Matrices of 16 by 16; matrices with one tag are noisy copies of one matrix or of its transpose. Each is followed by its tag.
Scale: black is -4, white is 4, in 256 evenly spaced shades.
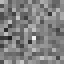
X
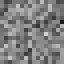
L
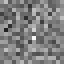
X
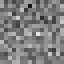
X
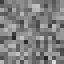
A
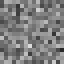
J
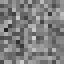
X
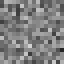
J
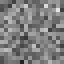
L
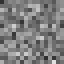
A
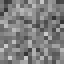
L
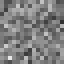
L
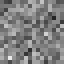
L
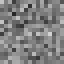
X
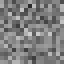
X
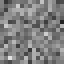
L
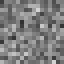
A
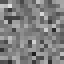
J
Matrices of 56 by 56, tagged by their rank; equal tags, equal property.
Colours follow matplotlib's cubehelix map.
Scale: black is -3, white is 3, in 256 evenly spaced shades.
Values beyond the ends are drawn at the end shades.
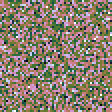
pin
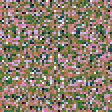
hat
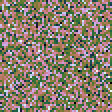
pin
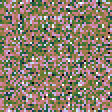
hat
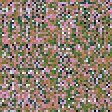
hat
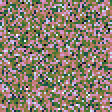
pin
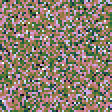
pin
